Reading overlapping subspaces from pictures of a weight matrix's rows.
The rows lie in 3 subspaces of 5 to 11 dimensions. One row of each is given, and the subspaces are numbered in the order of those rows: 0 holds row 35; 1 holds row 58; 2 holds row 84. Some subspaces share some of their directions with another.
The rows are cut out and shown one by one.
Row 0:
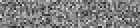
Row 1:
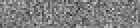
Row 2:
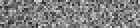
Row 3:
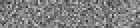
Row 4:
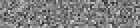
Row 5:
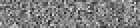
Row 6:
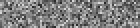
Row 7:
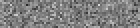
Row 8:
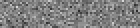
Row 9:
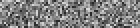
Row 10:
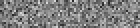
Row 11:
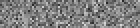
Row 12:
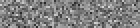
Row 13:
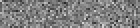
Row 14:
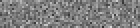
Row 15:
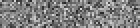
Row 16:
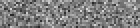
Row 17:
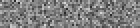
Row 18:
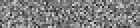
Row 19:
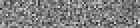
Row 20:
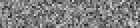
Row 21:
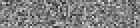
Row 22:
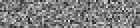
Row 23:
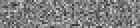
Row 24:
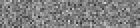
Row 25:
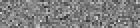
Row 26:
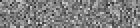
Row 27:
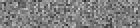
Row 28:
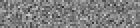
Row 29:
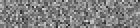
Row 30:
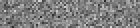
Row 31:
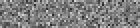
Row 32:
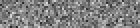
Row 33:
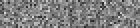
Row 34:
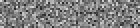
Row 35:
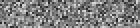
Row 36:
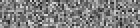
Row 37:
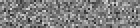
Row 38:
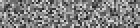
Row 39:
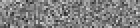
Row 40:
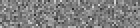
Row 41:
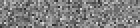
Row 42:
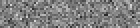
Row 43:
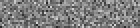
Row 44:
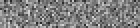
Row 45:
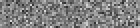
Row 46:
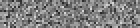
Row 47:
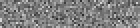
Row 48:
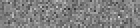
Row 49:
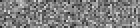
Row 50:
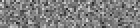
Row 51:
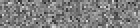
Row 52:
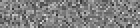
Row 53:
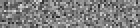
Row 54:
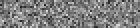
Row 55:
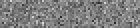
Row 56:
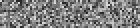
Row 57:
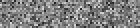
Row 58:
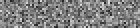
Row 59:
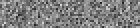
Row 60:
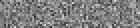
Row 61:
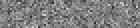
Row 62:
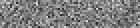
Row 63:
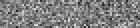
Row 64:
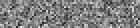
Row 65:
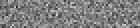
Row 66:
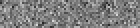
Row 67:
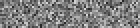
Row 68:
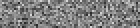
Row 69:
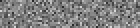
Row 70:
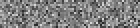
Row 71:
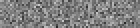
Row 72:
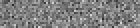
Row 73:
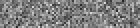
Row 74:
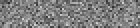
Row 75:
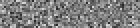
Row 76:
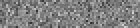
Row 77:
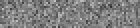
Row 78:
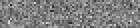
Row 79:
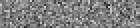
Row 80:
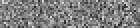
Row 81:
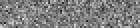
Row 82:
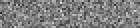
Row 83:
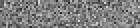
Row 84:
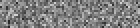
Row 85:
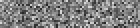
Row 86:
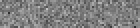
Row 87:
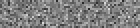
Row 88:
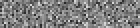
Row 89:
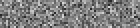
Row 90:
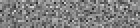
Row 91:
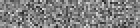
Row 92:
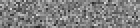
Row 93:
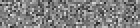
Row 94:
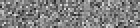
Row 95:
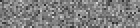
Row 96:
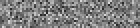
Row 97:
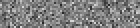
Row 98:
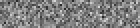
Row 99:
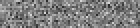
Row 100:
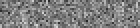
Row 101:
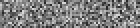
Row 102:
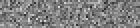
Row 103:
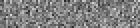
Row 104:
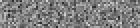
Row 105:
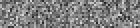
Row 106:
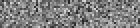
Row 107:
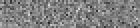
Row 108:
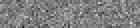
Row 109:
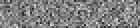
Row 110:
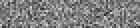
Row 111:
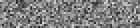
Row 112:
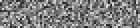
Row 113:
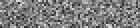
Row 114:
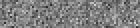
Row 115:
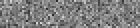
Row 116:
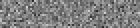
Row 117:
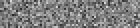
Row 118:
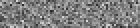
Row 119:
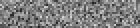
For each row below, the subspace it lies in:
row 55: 1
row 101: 1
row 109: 0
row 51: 2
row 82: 1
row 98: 1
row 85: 1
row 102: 0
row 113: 2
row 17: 0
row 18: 2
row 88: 1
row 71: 1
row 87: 1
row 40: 2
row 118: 2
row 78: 2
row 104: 2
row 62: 0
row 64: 1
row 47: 2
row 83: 0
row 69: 2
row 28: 2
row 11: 1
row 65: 2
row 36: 2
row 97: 1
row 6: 1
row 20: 1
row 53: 2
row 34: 2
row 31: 0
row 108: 1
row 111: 0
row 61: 2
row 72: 2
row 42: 2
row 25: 1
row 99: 2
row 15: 0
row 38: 2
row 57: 0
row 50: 0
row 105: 1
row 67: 1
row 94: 1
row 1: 0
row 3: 0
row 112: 1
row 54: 2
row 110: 2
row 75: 2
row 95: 2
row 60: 1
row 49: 0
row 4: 1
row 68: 2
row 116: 2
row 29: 1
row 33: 1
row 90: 2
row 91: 1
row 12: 2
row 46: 2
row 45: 1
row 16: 0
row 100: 2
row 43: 2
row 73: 1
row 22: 1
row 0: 2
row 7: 2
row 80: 2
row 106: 0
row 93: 0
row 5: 0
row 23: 2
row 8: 2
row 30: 2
